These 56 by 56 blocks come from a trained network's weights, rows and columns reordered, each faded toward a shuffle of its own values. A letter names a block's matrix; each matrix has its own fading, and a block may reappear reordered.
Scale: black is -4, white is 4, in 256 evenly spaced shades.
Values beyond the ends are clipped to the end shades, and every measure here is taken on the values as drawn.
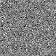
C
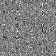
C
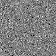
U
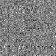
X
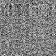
X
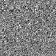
U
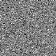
U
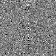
C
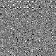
C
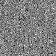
U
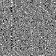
C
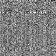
X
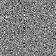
C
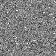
U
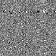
X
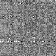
X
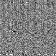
X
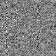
C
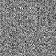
X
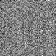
X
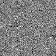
C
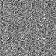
X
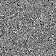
U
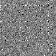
C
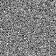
U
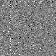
C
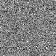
U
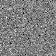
U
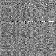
X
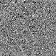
U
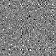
C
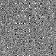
C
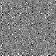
C
